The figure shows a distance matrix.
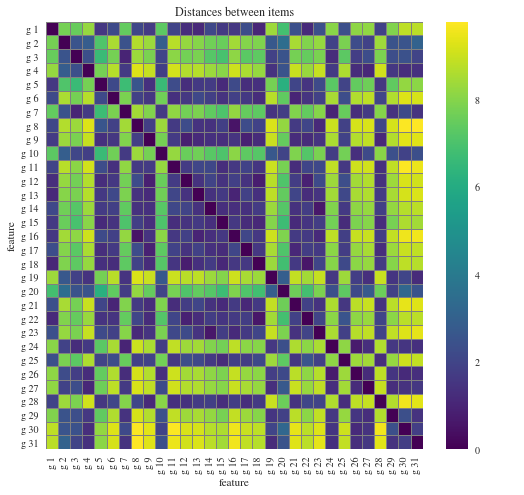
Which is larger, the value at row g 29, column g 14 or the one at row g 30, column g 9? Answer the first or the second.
the second
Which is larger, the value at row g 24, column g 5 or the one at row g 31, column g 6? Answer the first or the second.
the second
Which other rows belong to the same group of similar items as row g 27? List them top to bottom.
g 2, g 3, g 4, g 7, g 10, g 19, g 20, g 24, g 26, g 29, g 30, g 31
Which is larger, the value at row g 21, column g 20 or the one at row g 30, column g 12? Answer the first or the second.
the second
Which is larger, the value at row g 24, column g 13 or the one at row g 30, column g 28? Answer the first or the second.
the second
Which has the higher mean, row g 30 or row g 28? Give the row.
g 30
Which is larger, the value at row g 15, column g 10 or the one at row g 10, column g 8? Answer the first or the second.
the second
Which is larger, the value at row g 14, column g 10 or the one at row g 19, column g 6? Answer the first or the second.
the second
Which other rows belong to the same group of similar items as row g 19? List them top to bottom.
g 2, g 3, g 4, g 7, g 10, g 20, g 24, g 26, g 27, g 29, g 30, g 31
